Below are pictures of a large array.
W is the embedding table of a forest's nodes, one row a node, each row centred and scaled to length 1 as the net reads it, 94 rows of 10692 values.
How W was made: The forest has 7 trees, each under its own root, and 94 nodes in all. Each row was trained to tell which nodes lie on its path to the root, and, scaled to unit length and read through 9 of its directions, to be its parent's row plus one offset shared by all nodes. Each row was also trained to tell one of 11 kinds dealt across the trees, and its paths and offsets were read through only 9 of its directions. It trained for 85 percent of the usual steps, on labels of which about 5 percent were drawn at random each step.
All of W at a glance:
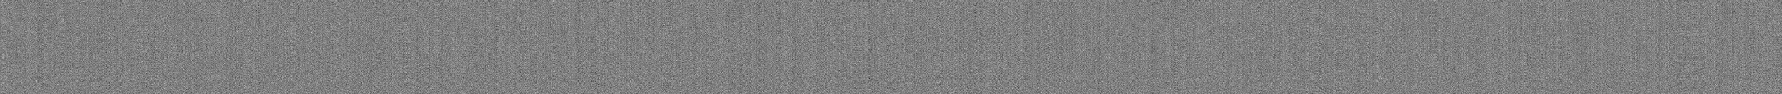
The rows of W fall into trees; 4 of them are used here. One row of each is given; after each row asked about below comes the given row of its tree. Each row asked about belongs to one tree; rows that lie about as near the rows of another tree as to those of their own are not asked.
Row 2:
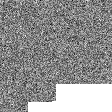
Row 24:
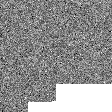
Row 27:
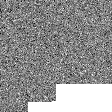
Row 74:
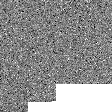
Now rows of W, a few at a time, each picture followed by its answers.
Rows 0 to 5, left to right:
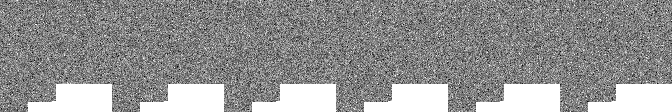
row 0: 74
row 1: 74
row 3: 24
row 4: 2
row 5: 27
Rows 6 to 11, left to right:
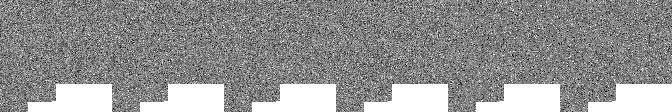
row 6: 74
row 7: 24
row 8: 27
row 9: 24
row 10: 27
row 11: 24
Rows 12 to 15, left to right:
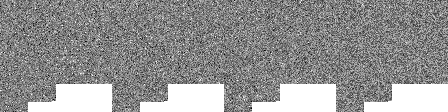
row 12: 27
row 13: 2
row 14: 74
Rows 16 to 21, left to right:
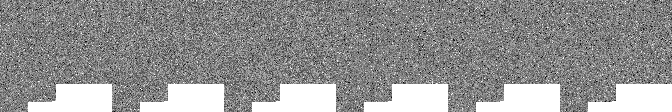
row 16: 27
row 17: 74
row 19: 27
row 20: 2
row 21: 27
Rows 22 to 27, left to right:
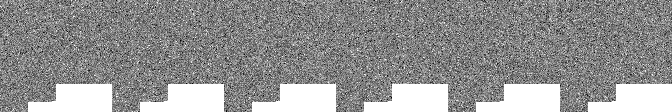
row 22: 2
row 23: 2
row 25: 74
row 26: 24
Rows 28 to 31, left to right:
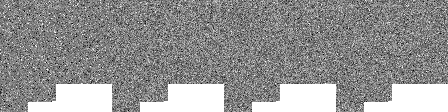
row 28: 27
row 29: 24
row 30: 2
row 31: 2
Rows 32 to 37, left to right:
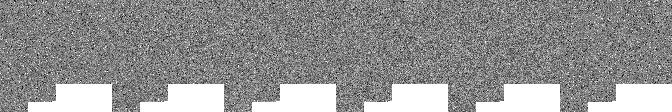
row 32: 24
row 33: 2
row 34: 27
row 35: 2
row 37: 24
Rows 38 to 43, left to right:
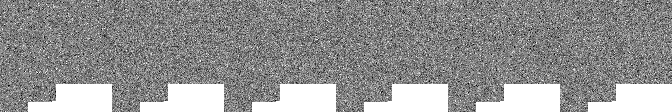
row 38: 27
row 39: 24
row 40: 2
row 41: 24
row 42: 27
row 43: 74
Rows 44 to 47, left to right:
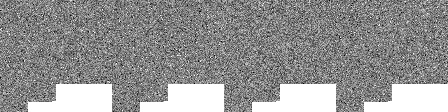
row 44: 2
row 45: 74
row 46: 2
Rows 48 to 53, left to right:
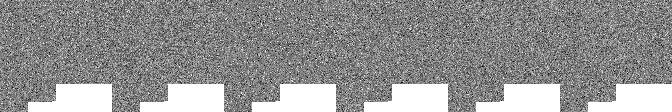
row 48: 2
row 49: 24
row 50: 27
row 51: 27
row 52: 24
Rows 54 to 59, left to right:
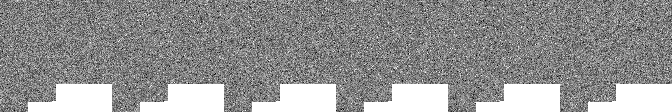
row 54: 74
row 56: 27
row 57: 74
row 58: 74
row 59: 24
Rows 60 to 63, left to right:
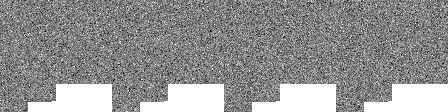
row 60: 27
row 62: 74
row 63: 2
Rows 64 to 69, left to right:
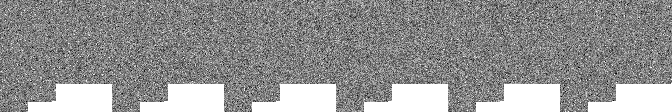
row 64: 74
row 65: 24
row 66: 24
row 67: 2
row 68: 74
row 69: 24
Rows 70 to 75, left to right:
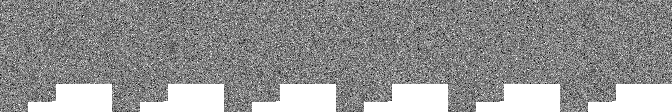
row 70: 27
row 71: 74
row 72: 24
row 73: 27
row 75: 2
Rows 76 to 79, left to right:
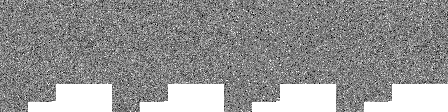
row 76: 2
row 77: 27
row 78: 27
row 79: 2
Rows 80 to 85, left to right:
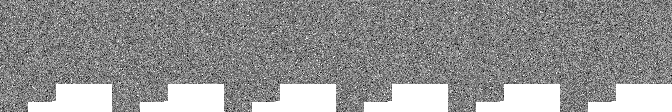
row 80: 24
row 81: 24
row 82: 74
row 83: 74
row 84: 27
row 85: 74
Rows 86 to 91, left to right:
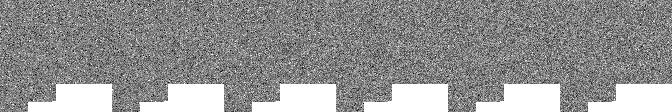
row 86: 27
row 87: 74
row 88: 74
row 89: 2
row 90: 24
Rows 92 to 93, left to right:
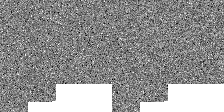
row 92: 2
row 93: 24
